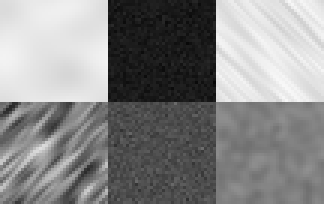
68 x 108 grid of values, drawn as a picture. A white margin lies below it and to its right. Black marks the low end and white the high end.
It is made of 2 by 3 panels. Panel 1,1: very high, smooth, faint in contrast. Panel 1,2: very low, fine-grained, faint in contrast. Panel 1,3: very high, slanting down to the right, faint in contrast. Panel 2,1: middling, slanting up to the right, strong in contrast. Panel 2,2: low, fine-grained, faint in contrast. Panel 2,3: middling, blotchy, faint in contrast.
